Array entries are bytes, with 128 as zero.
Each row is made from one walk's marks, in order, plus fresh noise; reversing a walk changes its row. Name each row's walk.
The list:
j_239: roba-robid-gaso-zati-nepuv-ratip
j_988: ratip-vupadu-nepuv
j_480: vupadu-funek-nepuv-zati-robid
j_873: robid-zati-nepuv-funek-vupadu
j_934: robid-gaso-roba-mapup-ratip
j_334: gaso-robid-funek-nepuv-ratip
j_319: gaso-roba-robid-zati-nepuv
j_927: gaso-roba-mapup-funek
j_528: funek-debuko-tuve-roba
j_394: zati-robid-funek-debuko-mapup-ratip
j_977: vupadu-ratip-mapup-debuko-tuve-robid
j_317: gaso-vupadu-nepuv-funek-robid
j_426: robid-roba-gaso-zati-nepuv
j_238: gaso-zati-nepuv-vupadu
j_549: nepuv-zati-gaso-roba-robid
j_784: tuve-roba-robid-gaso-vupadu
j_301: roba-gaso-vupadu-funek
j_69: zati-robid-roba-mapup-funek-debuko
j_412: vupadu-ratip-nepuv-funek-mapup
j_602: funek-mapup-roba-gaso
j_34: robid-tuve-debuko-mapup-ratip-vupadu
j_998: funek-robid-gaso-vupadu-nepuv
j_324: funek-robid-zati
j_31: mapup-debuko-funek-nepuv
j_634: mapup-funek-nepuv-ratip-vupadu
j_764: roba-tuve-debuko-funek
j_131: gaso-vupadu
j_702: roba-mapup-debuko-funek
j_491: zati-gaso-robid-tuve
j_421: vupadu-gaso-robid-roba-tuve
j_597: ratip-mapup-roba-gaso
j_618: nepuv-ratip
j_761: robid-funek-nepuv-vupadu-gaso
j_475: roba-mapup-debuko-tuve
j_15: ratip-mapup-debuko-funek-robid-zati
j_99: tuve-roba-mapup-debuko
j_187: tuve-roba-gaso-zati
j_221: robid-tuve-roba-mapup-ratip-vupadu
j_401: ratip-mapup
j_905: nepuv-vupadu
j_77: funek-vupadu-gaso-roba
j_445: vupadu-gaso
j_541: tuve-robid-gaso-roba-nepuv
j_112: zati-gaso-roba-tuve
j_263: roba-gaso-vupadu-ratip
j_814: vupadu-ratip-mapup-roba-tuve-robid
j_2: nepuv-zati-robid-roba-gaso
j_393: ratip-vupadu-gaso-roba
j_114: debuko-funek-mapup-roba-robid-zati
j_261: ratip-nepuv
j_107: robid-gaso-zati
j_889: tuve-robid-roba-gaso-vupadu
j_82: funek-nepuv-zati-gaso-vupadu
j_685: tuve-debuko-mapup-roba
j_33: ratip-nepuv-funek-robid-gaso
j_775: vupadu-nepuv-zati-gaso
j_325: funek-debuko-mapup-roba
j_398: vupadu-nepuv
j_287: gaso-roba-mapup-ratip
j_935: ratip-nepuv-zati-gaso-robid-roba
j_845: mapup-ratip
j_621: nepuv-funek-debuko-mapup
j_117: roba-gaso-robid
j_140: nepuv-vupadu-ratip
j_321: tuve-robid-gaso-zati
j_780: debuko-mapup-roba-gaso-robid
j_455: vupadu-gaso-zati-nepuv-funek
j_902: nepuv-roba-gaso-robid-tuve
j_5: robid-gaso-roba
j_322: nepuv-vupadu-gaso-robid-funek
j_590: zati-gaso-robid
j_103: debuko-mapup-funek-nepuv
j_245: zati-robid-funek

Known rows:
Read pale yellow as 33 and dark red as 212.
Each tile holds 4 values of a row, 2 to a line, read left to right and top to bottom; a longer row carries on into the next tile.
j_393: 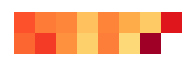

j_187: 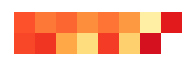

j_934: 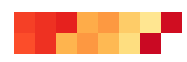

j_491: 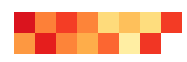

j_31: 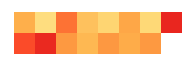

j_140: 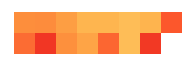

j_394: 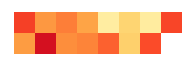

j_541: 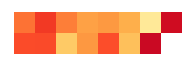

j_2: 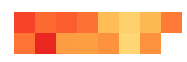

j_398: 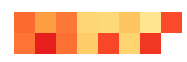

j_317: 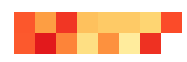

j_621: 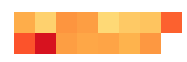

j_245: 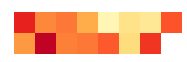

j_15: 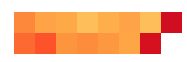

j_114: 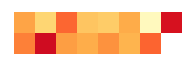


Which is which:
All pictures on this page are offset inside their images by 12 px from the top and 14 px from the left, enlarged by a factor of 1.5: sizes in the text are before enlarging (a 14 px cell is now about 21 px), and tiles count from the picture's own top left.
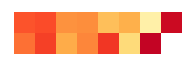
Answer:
j_321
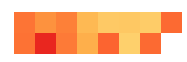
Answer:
j_905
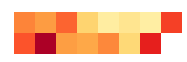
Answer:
j_998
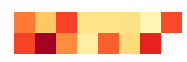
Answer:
j_77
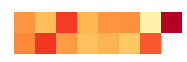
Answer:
j_780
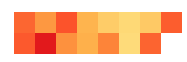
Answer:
j_322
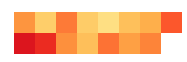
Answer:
j_634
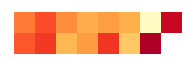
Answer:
j_889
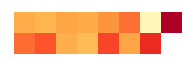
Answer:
j_685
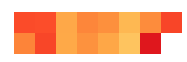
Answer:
j_935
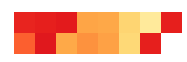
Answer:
j_426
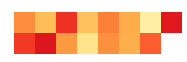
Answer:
j_702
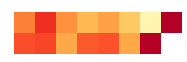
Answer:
j_221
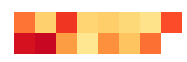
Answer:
j_602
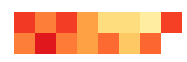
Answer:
j_69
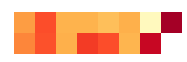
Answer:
j_34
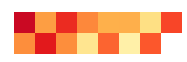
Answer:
j_112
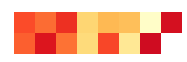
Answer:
j_421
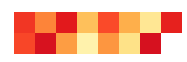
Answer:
j_263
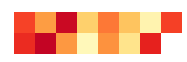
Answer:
j_301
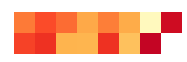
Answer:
j_784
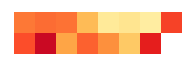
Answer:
j_761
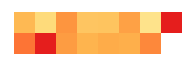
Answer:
j_103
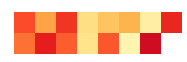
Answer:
j_445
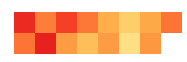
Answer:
j_549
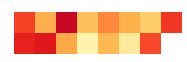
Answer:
j_927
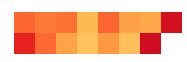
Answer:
j_597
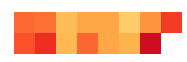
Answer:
j_33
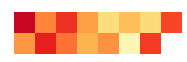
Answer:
j_590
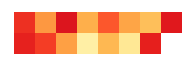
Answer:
j_287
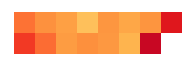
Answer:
j_401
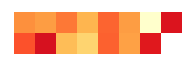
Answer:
j_764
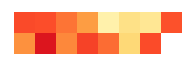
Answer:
j_873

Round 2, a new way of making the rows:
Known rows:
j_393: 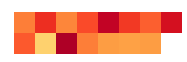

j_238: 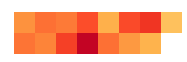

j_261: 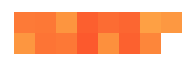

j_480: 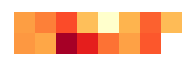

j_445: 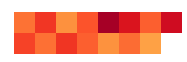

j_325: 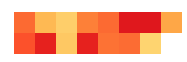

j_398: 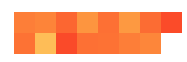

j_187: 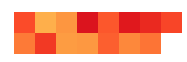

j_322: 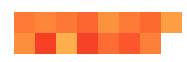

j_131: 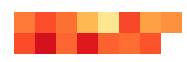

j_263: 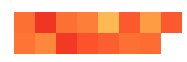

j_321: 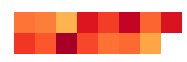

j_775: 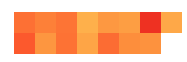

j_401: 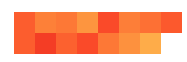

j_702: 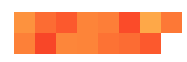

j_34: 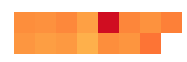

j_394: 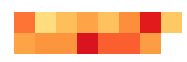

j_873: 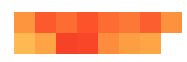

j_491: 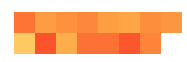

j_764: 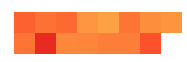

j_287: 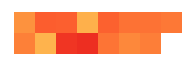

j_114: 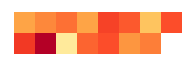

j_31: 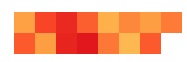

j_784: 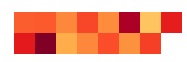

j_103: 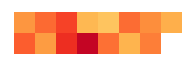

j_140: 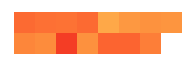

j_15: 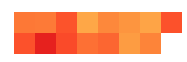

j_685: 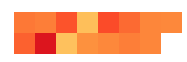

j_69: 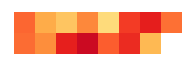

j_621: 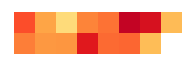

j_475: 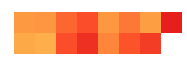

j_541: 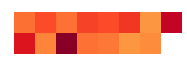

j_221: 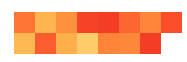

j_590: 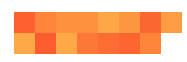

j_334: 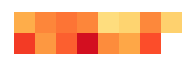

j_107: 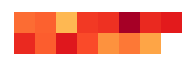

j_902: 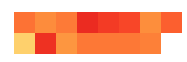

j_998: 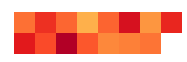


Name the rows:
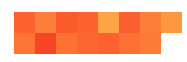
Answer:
j_905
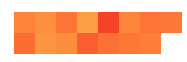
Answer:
j_845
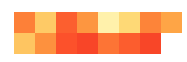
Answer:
j_245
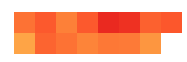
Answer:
j_117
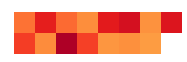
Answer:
j_5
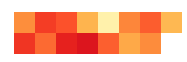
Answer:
j_82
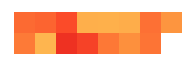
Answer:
j_112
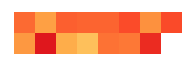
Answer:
j_99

